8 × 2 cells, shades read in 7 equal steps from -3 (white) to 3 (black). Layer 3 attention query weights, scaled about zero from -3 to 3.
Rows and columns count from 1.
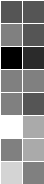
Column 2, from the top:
1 1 2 0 1 -1 -1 0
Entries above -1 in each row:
2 2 2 2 2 0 1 1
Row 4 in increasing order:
0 0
